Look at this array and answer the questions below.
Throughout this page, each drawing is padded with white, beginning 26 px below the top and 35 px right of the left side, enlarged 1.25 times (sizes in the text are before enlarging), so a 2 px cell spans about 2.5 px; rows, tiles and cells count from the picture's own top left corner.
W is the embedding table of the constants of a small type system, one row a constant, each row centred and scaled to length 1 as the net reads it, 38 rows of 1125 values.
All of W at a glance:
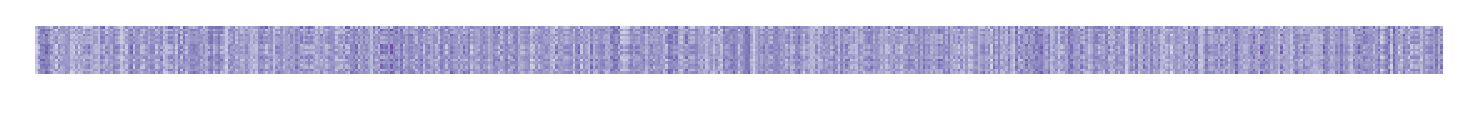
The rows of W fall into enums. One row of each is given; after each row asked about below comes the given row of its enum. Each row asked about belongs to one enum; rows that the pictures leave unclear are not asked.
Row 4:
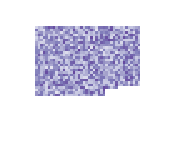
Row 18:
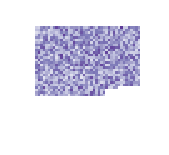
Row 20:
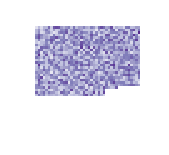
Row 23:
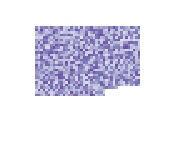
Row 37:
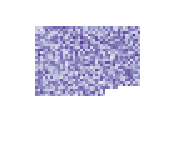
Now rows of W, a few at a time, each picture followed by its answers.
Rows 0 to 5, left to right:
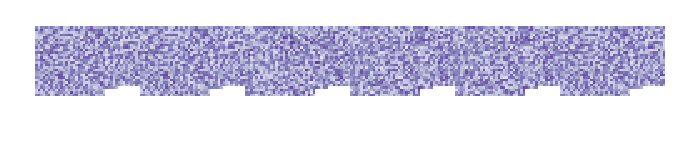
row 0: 23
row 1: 23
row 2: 37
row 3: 4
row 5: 23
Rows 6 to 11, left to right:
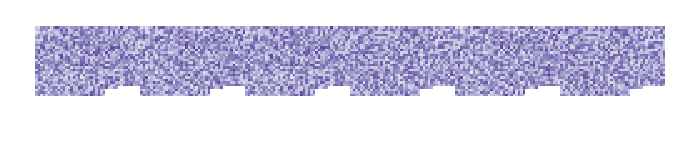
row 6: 18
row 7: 20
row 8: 18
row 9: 23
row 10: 20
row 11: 23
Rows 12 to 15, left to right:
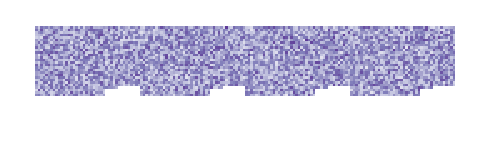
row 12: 23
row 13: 18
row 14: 37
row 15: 4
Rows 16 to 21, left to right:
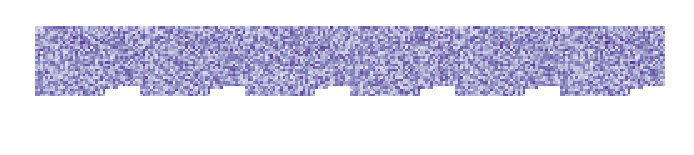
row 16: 37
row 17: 20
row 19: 4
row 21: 37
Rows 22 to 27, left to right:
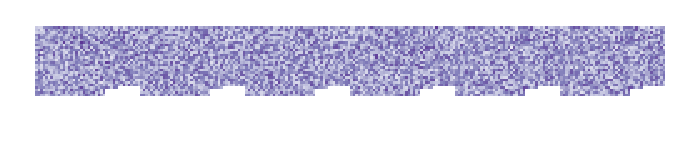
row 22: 37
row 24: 23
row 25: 18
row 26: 4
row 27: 4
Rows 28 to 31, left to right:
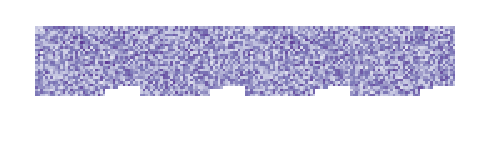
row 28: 37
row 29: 23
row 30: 37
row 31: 4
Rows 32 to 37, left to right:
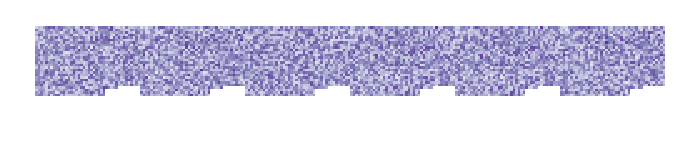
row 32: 4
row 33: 20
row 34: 23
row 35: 18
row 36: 18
